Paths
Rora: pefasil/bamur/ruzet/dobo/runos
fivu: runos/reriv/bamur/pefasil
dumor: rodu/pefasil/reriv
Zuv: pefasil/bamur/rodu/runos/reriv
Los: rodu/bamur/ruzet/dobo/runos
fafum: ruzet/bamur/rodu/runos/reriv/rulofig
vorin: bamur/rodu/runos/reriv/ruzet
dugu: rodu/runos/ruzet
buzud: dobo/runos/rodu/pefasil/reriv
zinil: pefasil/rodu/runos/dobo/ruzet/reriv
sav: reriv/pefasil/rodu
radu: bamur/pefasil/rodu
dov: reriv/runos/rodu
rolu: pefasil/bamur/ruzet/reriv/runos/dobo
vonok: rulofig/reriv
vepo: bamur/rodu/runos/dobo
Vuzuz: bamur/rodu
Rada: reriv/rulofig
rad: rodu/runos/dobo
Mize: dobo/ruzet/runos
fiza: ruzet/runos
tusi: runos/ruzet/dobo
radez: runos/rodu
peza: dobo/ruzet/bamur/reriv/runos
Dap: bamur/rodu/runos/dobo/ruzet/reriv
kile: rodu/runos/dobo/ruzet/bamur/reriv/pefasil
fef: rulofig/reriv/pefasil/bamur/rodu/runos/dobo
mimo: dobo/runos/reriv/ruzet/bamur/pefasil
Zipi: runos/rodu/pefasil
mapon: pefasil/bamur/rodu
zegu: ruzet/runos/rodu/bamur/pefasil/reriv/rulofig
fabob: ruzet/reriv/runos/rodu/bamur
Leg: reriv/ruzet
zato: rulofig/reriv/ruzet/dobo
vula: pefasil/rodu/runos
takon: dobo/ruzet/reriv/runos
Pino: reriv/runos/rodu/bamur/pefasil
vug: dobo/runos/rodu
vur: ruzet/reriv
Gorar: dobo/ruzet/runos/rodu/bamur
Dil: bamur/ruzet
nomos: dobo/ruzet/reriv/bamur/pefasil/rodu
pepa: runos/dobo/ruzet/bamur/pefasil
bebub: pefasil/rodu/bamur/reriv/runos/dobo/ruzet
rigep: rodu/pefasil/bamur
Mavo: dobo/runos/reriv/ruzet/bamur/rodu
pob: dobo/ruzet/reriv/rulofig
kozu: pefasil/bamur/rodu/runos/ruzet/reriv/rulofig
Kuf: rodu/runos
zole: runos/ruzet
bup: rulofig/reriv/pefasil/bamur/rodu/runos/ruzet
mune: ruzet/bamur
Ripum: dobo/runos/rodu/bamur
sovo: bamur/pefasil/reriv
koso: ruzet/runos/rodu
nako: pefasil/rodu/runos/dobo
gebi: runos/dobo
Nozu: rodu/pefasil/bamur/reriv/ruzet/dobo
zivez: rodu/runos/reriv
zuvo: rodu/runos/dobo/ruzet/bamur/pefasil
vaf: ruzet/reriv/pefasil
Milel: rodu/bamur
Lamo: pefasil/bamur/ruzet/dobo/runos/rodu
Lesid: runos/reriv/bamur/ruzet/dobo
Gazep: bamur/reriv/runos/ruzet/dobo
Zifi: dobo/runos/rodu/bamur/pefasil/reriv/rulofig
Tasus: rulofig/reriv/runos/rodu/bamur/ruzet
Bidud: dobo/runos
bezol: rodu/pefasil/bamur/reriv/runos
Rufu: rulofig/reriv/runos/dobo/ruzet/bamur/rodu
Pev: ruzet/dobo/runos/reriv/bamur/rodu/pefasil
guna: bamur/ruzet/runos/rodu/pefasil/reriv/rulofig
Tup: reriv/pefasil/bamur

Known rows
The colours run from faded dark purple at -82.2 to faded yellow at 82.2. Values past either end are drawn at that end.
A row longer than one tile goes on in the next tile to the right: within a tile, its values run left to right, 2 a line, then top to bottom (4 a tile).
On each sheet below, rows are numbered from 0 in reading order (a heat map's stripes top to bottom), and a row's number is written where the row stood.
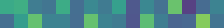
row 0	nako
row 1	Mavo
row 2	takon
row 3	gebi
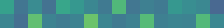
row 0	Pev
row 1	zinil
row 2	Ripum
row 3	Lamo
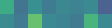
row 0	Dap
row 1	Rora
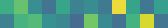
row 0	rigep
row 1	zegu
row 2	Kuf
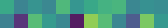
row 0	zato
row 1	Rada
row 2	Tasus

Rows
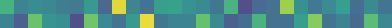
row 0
Rufu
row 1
vaf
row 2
radez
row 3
bebub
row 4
Bidud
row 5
rad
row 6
mimo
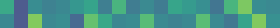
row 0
Lesid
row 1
Tup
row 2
vepo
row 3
Nozu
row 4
dumor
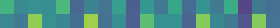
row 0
Pino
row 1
koso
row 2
Gazep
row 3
fabob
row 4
tusi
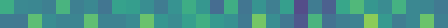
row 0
Zifi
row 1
Los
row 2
Zuv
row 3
radu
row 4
vorin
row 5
Mize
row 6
sav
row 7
zuvo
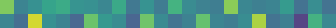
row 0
dov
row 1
bup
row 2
fafum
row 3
buzud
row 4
dugu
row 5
pob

